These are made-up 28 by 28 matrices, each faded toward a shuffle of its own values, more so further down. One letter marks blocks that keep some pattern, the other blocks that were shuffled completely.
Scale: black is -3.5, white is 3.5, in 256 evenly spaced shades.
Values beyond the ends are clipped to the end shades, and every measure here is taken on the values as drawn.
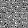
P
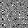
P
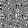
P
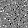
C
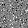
C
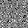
P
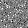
C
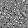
C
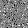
C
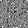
P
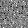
C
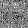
P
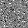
P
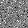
C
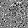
P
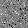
C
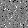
C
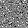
P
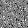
C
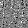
P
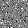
C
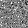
C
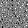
P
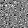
P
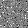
C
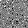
P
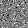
C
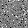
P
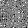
P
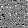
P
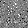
P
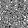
P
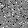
C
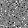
P
